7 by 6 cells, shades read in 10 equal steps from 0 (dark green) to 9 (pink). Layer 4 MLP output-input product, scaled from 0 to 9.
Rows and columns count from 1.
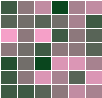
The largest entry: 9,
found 2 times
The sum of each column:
24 29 32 30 40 35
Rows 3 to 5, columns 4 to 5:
2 5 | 5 5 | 8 8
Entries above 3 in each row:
4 3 4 4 4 4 3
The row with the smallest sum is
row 2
